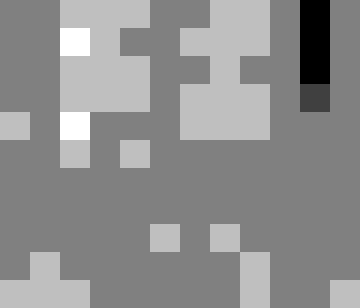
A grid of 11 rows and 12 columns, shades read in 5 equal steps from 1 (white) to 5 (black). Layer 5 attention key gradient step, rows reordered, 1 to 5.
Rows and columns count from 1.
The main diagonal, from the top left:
3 3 2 2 3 3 3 3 3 3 3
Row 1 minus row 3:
0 0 0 0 0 0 0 0 -1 0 0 0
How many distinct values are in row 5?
3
